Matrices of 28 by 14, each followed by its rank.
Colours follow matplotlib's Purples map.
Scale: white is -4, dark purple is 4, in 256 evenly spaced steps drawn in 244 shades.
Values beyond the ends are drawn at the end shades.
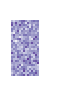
full rank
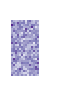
full rank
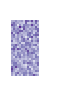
full rank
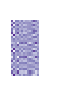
two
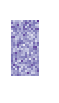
full rank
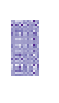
two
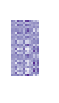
two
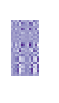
two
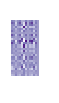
two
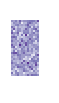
full rank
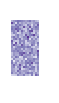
full rank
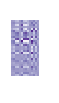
two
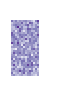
full rank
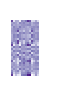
two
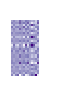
two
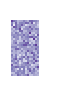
full rank
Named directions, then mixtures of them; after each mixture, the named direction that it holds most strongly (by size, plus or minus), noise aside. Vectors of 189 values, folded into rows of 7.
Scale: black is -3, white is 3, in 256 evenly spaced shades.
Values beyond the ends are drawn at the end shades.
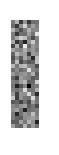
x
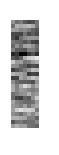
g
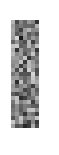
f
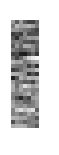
g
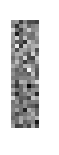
x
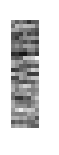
g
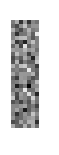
x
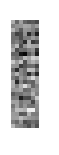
g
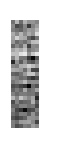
g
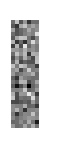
x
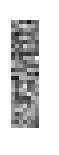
g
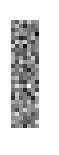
x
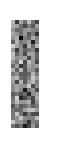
f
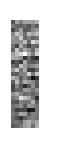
g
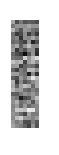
g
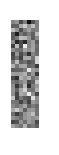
x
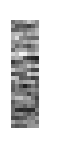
g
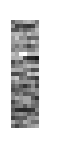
g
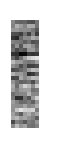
g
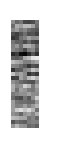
g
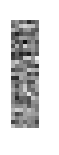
g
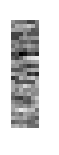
g
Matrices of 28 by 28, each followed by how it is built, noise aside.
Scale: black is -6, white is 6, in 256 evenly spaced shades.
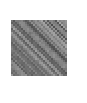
Toeplitz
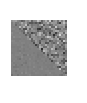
upper triangular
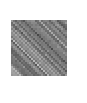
Toeplitz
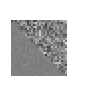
upper triangular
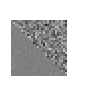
upper triangular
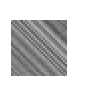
Toeplitz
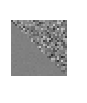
upper triangular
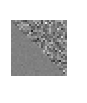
upper triangular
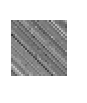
Toeplitz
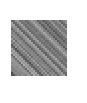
Toeplitz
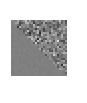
upper triangular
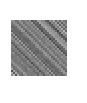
Toeplitz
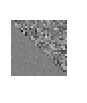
upper triangular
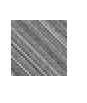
Toeplitz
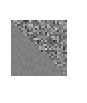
upper triangular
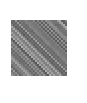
Toeplitz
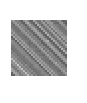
Toeplitz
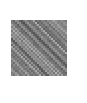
Toeplitz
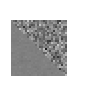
upper triangular
